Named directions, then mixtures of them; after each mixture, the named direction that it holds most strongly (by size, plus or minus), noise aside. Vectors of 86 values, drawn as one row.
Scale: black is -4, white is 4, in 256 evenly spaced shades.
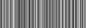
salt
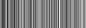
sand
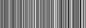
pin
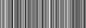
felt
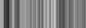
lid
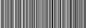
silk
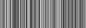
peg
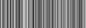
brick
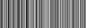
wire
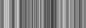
lid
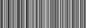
wire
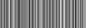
salt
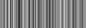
salt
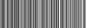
sand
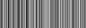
wire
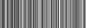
sand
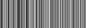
wire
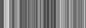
lid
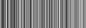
sand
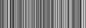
pin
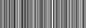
silk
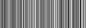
pin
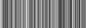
wire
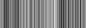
lid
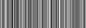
felt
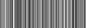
felt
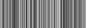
peg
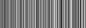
pin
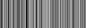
wire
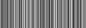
pin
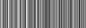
wire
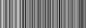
sand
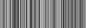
peg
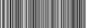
brick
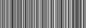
pin
